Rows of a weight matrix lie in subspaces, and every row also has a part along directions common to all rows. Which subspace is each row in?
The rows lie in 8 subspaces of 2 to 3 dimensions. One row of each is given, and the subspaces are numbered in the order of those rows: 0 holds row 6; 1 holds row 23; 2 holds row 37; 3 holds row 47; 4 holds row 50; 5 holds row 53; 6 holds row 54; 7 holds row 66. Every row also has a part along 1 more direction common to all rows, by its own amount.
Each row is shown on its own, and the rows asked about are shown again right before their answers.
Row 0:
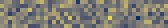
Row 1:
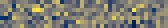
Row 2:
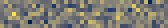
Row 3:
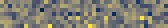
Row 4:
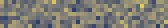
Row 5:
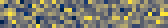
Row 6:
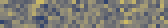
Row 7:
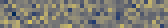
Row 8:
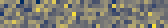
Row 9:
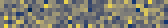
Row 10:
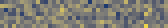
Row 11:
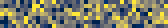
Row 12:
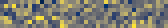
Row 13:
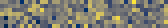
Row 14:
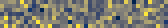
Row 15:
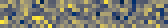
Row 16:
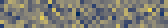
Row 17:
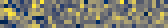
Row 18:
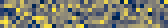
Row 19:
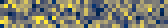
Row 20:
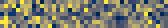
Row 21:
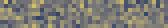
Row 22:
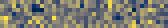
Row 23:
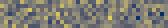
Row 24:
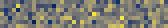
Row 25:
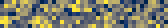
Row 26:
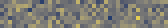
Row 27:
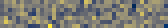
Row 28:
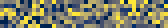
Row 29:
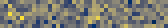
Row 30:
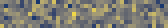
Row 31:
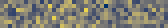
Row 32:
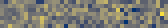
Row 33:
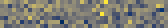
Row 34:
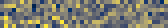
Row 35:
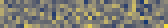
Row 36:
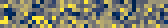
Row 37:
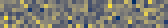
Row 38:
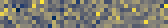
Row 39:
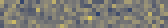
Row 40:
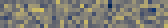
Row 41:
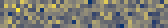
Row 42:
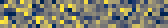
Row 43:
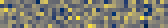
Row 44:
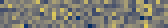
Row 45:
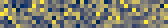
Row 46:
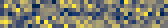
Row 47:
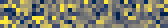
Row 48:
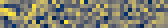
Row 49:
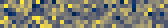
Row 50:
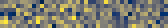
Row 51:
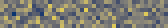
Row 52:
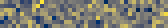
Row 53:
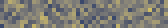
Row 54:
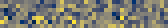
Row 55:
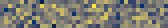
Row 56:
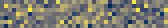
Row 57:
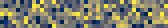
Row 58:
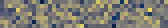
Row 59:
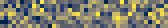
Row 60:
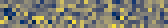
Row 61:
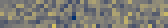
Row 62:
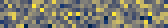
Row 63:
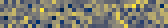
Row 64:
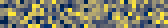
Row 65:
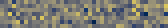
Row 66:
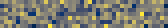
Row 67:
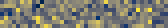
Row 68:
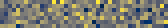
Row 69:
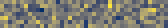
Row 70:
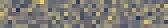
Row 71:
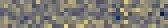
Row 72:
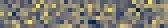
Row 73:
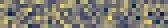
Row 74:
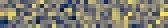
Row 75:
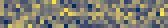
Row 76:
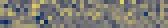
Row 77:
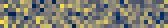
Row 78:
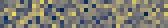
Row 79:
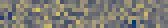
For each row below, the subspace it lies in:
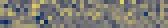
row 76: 0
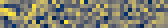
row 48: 6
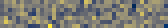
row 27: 7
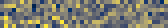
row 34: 6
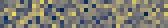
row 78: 5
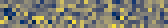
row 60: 6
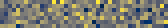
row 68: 1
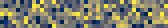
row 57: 3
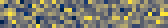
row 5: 4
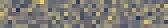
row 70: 1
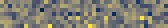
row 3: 7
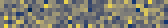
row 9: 2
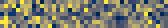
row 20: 6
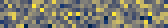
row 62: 7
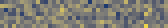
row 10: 7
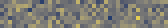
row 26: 1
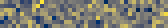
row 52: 3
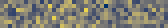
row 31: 5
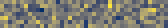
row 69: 2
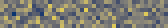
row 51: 5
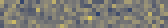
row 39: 4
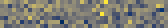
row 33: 6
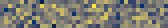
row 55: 5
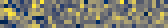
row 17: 0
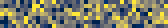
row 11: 3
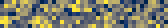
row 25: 0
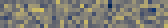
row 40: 2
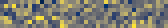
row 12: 2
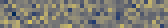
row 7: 3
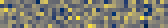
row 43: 7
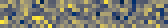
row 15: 6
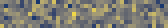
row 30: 4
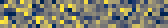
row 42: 4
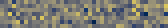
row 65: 3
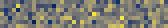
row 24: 6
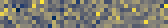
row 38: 1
